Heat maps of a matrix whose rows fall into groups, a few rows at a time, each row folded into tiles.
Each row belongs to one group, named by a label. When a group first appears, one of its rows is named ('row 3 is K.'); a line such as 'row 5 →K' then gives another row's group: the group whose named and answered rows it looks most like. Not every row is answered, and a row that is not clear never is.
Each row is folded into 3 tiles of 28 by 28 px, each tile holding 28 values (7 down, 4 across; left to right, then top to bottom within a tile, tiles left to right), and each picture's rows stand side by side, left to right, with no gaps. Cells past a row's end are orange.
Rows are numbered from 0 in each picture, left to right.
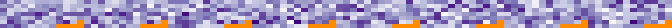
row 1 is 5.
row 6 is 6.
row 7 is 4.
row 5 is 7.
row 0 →5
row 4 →6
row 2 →5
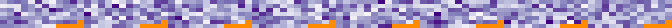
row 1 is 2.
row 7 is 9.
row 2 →4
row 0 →7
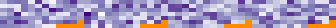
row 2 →6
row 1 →9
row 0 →7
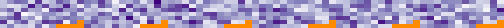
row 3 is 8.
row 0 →7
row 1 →2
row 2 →6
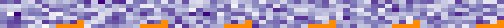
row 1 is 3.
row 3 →8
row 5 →5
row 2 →5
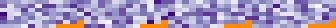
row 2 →5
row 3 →4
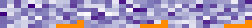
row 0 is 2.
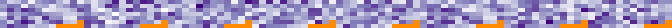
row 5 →8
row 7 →7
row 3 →3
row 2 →9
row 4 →3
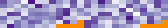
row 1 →2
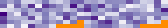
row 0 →2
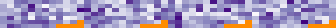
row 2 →4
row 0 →8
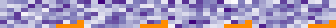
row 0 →7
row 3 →3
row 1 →3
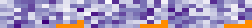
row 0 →8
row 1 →3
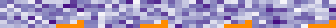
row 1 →6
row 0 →2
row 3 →8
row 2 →3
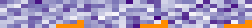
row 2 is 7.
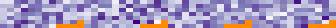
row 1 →2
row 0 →8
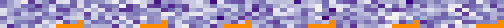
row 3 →6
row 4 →9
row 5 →2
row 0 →3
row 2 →6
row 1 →2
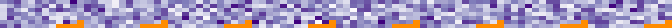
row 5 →4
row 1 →6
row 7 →4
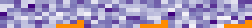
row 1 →8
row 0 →9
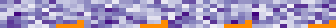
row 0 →5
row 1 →8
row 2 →7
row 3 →2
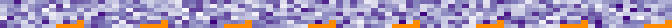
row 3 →7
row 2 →8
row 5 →9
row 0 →9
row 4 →2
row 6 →5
